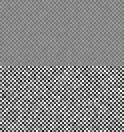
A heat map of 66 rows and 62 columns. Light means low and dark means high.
Seam: horizontal, 50% of the way down, the top part calmer. Odd rows or columns: none. Slope: none. Grain: checkered.
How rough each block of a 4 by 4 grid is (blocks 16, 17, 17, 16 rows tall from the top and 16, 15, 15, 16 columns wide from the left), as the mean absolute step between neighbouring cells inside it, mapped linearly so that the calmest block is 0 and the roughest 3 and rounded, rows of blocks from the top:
0 0 0 0 | 0 0 0 0 | 3 3 3 3 | 3 3 3 3
